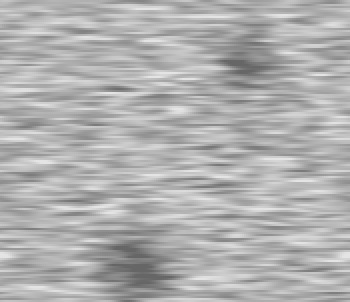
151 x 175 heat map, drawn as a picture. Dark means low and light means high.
Slope: none. Mirror symmetry: none. Dips: two. Grain: streaks across. Average level on the scale: 70%.
